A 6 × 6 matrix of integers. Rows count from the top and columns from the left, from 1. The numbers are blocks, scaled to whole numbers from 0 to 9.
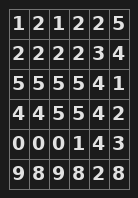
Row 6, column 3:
9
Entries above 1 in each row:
4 6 5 6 2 6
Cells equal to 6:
0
